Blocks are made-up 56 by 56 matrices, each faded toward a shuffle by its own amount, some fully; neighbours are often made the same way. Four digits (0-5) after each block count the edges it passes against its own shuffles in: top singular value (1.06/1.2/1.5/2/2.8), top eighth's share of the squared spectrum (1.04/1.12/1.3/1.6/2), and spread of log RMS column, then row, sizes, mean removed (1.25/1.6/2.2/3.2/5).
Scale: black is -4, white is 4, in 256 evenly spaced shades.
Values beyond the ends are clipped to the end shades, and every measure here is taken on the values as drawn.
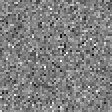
0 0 0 0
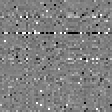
4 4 0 2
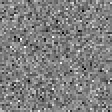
0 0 0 0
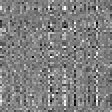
4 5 3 2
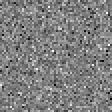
0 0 0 0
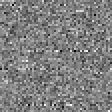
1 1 0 1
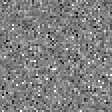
0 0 0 0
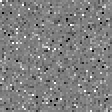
0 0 0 0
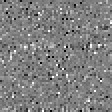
3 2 0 1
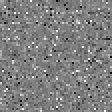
3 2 0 1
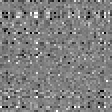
4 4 2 3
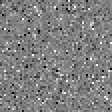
2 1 0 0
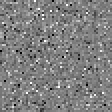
2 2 0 0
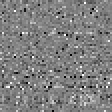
3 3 0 2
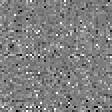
3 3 1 2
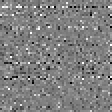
4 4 1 2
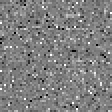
2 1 0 0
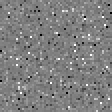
2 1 0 0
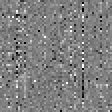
4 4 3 1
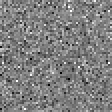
1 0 0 0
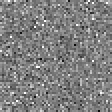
2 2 0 0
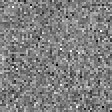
1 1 0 0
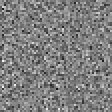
3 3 1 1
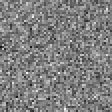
2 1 0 0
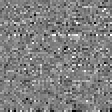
3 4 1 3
